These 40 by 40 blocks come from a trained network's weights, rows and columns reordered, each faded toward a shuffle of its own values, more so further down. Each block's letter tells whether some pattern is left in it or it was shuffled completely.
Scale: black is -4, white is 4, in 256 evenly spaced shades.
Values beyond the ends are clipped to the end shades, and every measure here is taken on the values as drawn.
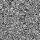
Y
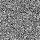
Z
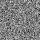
Z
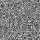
Y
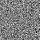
Y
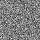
Z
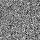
Z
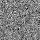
Z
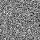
Z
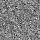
Z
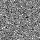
Z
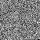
Z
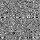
Y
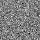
Z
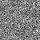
Z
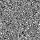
Z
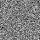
Z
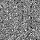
Y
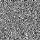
Y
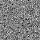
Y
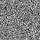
Z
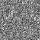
Y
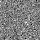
Z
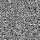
Y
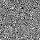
Y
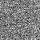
Z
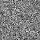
Y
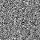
Y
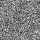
Z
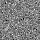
Z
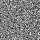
Z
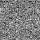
Y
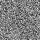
Z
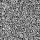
Z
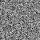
Z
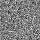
Z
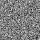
Z
